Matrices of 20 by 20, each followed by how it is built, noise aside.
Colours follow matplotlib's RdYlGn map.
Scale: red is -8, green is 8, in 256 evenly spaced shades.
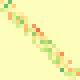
banded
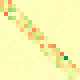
banded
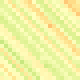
Toeplitz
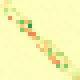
banded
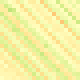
Toeplitz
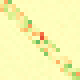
banded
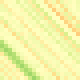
Toeplitz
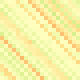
Toeplitz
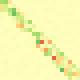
banded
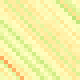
Toeplitz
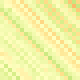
Toeplitz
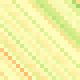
Toeplitz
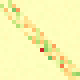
banded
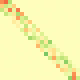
banded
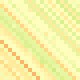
Toeplitz
